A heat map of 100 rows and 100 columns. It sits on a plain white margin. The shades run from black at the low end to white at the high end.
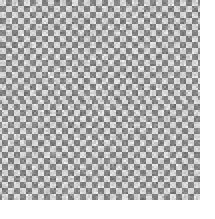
Symmetry: a half turn. Slope: none. Seam: none. Grain: checkered. Average level on the scale: 70%.
